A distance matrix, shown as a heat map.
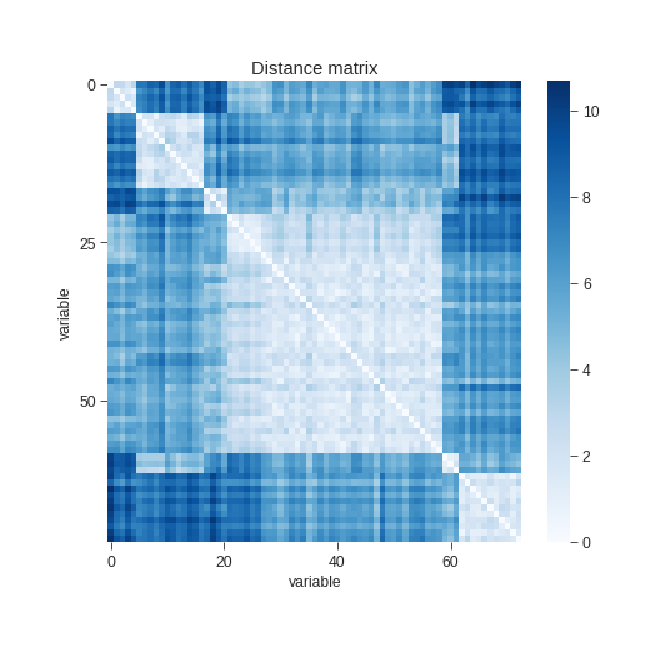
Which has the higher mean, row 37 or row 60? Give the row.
60
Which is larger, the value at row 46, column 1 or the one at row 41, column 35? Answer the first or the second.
the first
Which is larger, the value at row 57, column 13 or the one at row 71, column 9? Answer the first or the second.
the second
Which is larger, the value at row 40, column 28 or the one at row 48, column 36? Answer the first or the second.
the second
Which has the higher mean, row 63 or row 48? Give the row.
63
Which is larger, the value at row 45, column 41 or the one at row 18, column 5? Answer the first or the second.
the second
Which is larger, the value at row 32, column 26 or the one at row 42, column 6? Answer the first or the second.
the second
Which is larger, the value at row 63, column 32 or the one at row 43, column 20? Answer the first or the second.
the first
